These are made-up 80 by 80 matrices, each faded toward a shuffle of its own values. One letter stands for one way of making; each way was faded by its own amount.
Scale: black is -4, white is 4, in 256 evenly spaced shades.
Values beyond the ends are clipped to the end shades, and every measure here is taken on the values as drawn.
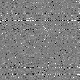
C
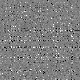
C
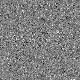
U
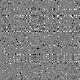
C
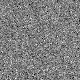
U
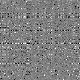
C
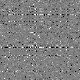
C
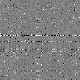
C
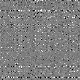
C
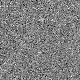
U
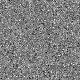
U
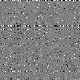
C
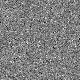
U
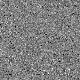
U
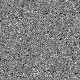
U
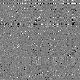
C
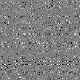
C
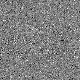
U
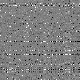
C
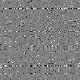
C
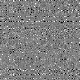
C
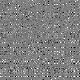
C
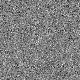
U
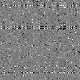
C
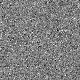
U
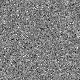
U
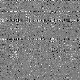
C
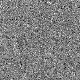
U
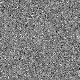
U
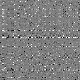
C
